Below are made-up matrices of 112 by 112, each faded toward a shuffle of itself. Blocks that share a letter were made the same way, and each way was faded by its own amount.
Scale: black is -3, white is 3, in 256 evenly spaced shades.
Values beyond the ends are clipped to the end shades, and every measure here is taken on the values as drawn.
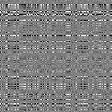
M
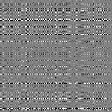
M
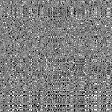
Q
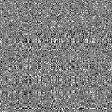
Q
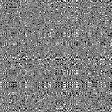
Q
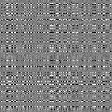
M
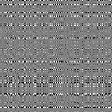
M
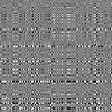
M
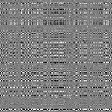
M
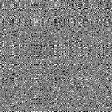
Q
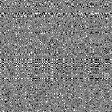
Q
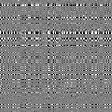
M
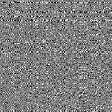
Q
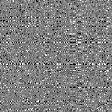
Q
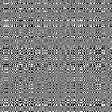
M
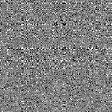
Q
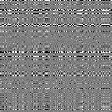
M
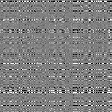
M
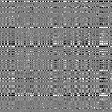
M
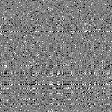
Q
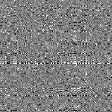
Q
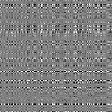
M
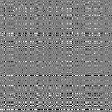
M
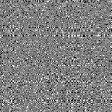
Q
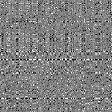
Q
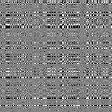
M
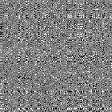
Q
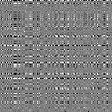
M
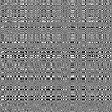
M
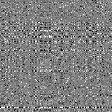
Q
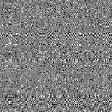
Q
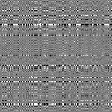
M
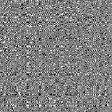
Q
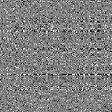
Q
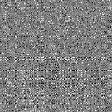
Q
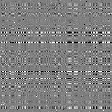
M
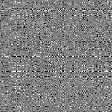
Q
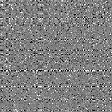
Q
